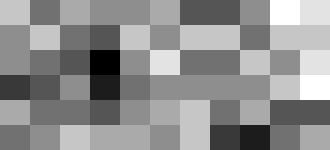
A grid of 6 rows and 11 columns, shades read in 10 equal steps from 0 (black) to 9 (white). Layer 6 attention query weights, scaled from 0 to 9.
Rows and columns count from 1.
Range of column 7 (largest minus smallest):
4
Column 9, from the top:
5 4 7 5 6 1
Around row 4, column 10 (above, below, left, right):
5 3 5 9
